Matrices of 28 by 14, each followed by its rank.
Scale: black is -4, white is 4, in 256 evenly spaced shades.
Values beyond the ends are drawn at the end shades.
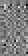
three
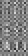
two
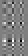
one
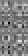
three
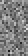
full rank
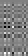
one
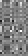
three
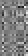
two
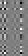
one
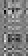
two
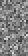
full rank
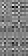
two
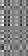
one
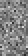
full rank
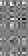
two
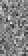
full rank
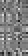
three
